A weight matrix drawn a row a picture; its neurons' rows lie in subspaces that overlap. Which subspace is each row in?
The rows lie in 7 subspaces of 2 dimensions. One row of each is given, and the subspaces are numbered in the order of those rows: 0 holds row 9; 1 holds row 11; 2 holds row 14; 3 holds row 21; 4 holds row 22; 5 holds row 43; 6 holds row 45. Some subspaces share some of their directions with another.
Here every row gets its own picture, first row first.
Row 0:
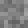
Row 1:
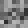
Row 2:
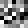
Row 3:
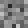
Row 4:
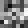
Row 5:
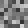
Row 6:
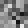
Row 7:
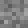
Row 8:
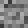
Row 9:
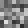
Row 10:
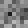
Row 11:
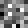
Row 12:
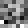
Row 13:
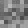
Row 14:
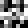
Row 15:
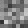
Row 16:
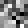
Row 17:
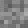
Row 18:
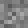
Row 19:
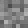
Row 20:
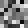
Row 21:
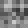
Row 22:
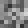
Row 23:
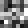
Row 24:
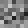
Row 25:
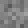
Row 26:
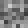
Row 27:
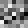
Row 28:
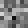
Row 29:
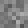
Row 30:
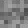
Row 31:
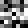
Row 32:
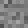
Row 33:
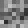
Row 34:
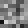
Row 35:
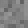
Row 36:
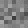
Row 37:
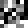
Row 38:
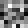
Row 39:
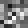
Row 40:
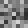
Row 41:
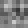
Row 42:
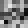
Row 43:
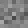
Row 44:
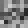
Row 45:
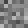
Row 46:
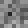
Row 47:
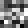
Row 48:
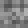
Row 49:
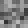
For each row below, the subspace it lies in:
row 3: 1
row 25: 4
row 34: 3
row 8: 6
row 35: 0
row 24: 5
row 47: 0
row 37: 0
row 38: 1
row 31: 6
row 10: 1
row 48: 3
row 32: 6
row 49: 4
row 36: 5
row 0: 2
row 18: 2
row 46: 1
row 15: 3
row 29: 4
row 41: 3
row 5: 0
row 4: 4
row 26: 1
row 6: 4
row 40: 6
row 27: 5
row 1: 1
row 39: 2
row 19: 1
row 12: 3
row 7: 6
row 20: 0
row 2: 5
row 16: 4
